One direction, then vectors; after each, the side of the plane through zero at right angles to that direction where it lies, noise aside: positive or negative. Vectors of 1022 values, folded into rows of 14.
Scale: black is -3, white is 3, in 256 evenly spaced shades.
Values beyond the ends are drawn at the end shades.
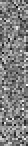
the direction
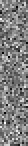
positive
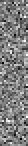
positive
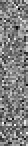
negative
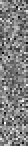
positive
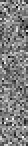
positive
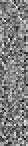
negative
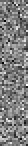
positive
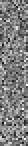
positive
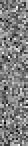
negative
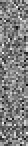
negative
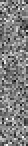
positive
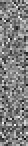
negative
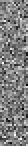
negative
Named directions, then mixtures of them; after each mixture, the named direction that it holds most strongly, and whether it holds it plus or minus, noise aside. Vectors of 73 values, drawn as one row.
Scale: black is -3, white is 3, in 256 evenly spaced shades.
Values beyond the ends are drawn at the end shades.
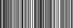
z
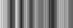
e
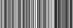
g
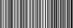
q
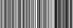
g, plus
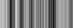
e, plus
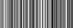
q, plus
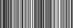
z, plus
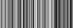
g, plus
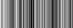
z, minus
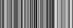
g, minus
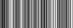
q, minus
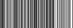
g, minus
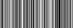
z, minus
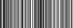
z, plus
